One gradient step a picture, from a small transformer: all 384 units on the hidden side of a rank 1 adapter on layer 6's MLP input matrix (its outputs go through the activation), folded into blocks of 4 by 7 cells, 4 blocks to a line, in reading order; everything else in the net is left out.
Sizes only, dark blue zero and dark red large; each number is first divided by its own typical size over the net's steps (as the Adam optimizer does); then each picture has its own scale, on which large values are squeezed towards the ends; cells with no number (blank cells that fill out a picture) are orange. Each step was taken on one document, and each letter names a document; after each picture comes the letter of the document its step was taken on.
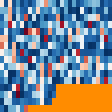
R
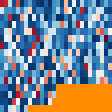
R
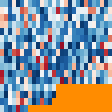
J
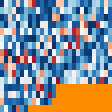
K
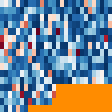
R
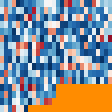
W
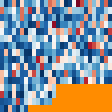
J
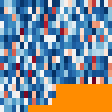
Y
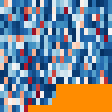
R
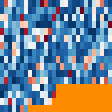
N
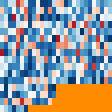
J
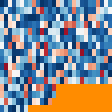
K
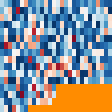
N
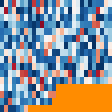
K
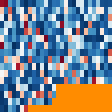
R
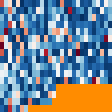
R
